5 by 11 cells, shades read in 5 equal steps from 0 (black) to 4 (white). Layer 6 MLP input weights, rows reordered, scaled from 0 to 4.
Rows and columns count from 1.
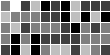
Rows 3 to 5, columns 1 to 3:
2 3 1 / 2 0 2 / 1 0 3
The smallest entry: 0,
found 10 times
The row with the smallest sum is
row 4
